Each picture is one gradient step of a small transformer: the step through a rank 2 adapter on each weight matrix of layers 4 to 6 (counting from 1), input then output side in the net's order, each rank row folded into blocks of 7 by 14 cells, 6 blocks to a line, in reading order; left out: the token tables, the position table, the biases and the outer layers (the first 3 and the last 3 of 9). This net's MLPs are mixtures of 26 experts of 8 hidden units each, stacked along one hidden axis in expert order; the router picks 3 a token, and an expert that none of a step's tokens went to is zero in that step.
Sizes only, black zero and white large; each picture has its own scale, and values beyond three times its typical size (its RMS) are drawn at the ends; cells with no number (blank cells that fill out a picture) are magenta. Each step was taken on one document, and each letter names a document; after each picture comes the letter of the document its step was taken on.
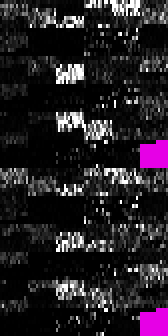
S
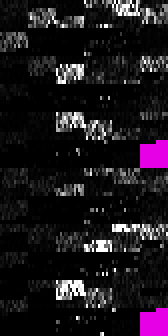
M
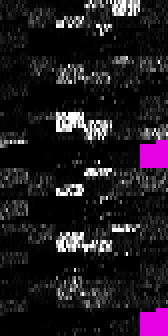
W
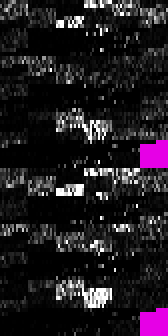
W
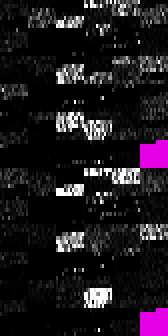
W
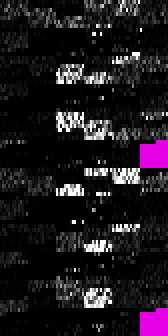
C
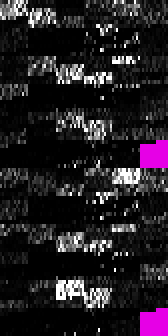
W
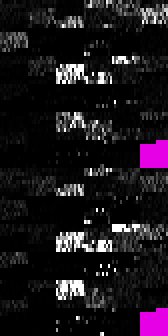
M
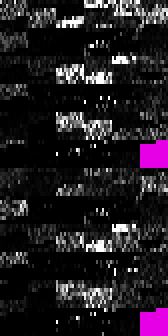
M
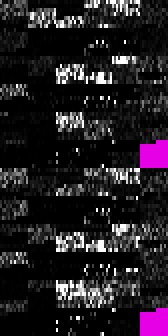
M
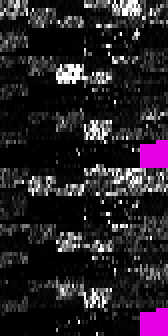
S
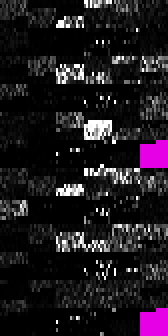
M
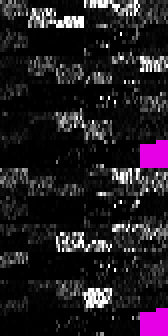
S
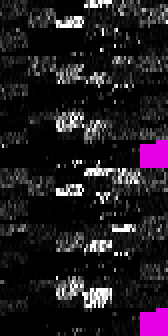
W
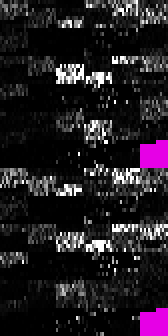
S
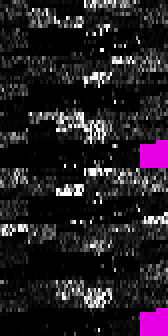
W
